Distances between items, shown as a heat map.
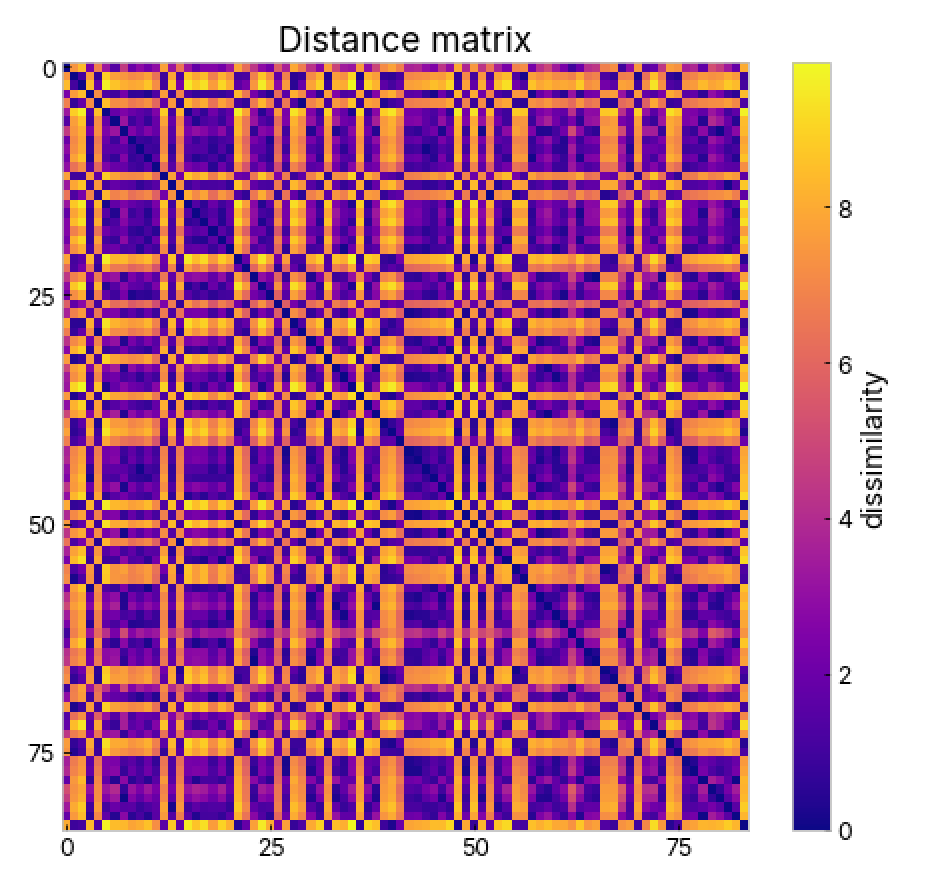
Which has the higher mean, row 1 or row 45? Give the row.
1
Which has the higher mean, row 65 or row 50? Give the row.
50
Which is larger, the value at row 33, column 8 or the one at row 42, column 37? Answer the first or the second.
the first
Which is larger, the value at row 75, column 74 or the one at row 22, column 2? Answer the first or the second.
the second
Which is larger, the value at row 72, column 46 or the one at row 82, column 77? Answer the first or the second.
the first
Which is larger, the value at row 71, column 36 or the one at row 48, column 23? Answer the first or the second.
the second
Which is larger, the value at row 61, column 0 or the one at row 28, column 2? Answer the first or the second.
the first
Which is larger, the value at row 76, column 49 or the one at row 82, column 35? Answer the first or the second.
the second
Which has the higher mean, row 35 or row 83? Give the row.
83
